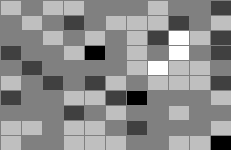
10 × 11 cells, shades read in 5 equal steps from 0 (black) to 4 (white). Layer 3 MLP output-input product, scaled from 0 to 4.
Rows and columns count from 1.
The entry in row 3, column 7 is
3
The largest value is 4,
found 3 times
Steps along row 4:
up same up down up up down up down down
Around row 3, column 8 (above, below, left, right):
3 2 3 4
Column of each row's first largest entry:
1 2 9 9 8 1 4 6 1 1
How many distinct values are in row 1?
3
